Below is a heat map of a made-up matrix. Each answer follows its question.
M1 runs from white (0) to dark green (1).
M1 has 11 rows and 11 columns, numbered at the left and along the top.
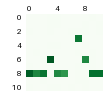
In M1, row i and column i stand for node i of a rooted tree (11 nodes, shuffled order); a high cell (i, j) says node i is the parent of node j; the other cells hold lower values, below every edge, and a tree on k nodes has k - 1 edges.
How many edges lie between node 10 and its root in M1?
2
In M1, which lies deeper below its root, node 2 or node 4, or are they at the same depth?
the same depth
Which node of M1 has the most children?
8
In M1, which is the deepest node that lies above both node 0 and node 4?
8
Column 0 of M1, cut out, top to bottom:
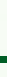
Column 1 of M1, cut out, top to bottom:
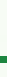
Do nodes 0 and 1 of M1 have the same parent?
yes
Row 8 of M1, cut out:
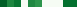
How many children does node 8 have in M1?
7
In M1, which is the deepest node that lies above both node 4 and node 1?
8
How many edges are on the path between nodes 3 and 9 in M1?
3
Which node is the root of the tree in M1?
6
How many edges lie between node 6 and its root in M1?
0
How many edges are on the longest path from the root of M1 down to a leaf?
2
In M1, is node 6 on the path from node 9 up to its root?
yes
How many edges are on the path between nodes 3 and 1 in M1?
3
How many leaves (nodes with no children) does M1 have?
8
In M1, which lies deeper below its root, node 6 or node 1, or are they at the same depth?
node 1
